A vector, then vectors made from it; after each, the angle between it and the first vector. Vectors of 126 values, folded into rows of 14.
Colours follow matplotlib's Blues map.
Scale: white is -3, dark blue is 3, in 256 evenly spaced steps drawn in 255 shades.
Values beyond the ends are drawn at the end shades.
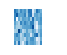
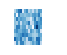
partly opposed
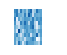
nearly parallel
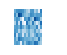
orthogonal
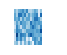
orthogonal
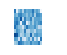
orthogonal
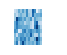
nearly opposite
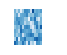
partly opposed
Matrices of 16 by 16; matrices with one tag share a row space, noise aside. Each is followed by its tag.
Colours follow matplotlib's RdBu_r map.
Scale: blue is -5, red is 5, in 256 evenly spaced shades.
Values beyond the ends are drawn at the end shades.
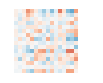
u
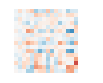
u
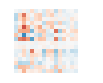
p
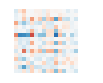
p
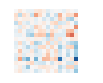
u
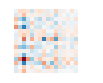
p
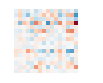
u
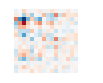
p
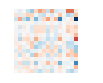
u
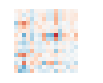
p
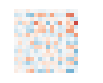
u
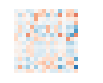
u
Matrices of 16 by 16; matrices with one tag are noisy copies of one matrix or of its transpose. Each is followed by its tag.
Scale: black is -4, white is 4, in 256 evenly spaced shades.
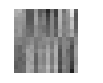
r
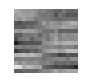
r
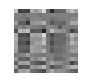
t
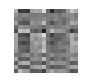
t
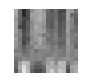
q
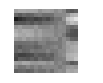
q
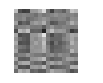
t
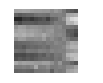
q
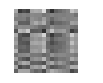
t
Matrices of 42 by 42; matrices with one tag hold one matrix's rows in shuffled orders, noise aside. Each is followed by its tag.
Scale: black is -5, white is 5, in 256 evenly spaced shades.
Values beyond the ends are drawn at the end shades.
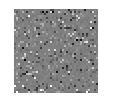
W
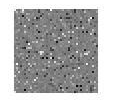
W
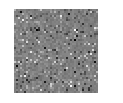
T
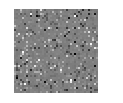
T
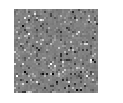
W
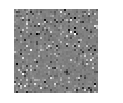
T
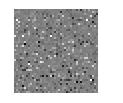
W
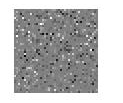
W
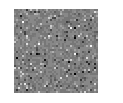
T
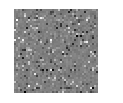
W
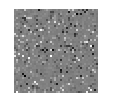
W
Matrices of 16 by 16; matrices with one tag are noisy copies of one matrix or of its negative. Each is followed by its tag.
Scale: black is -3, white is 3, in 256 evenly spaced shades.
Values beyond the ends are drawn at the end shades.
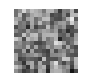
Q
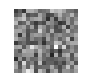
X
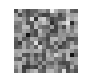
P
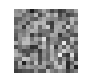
X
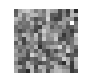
Q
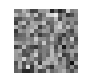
X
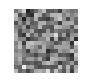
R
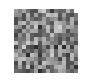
X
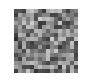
R
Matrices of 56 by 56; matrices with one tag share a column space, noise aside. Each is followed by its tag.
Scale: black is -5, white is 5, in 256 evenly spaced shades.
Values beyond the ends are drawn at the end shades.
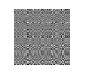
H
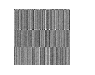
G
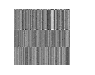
G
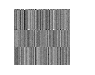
G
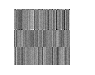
G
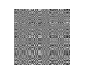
H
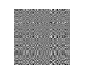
H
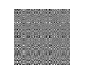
H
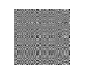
H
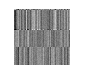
G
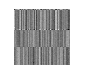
G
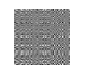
H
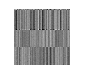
G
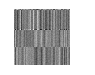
G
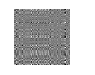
H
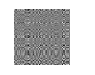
H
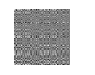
H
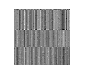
G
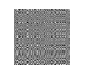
H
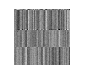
G
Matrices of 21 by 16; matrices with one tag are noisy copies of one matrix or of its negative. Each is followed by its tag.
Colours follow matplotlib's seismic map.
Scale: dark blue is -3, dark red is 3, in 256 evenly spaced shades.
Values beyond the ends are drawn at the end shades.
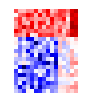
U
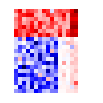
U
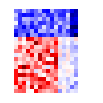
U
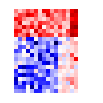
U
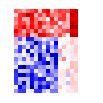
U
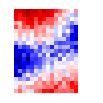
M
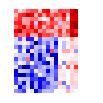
U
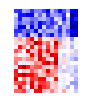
U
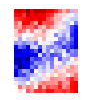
M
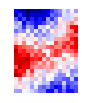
M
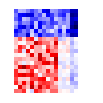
U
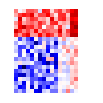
U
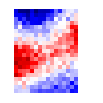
M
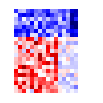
U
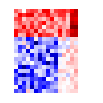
U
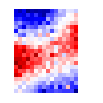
M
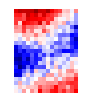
M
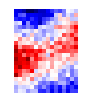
M
